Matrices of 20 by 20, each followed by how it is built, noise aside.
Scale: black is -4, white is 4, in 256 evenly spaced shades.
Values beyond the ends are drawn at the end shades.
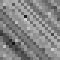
Toeplitz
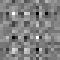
low rank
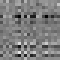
low rank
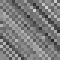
Toeplitz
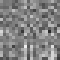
low rank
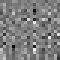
low rank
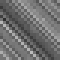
Toeplitz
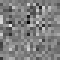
low rank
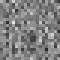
low rank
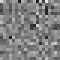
low rank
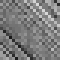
Toeplitz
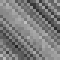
Toeplitz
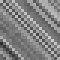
Toeplitz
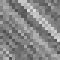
Toeplitz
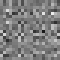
low rank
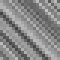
Toeplitz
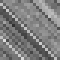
Toeplitz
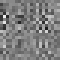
low rank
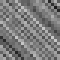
Toeplitz
